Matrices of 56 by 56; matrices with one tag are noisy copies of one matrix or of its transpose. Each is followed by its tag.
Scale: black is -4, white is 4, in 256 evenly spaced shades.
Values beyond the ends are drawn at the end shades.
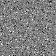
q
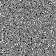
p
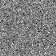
p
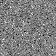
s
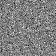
q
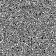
p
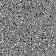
p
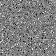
p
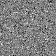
q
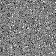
q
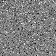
s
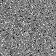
s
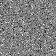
s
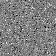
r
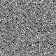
p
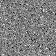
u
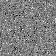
r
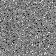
p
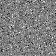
q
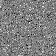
r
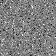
s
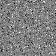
q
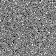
p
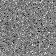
p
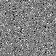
r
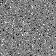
s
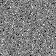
s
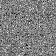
r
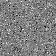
r
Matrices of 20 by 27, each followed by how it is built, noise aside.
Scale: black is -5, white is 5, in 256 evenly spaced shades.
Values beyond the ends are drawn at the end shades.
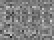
low rank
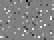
sparse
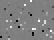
sparse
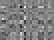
low rank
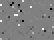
sparse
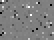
sparse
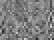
low rank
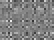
low rank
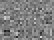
low rank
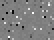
sparse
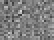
low rank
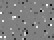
sparse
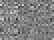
low rank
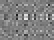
low rank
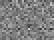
low rank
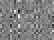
low rank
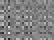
low rank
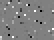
sparse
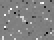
sparse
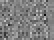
low rank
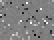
sparse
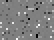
sparse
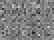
low rank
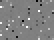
sparse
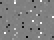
sparse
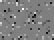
sparse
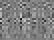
low rank
